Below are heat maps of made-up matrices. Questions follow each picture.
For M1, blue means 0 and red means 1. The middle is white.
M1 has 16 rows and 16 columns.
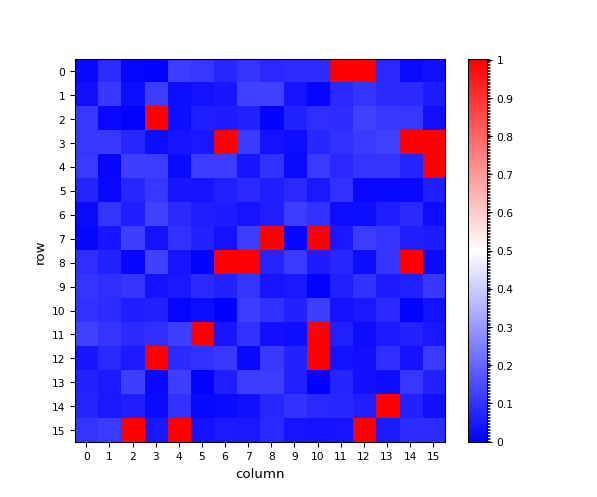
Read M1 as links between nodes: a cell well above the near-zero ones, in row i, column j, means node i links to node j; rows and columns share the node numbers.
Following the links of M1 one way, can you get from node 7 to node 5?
no
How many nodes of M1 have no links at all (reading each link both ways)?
2
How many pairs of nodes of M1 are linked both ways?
2
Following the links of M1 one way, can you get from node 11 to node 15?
no
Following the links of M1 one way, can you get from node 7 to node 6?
yes
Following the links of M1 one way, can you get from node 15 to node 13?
yes
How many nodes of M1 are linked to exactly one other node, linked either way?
3
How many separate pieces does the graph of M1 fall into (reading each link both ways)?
3
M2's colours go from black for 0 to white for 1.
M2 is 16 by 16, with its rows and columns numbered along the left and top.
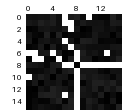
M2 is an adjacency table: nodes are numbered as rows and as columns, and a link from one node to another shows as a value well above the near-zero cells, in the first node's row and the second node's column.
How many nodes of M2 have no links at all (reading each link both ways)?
1
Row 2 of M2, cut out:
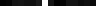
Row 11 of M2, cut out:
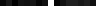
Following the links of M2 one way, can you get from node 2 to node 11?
yes
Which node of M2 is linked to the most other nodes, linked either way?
node 8
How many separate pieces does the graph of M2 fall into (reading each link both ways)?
2
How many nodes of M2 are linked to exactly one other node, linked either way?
8
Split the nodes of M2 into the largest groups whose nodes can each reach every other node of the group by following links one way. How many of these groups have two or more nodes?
1
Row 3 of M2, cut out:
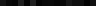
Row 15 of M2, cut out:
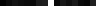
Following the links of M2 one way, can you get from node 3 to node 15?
no
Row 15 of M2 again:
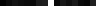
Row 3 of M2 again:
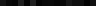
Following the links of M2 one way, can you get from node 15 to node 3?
no
